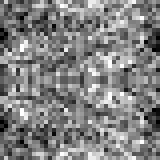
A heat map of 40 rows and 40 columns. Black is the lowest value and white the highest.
No single row or column stands out from its neighbours. It is mirror symmetric from top to bottom. There is no seam. Overall the values sit about 50% of the way up the scale. There is no overall slope.
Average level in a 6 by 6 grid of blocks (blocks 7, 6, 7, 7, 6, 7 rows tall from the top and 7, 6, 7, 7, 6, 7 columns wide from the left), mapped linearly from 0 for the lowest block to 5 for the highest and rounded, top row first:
013452 | 122330 | 322452 | 322452 | 122330 | 013452
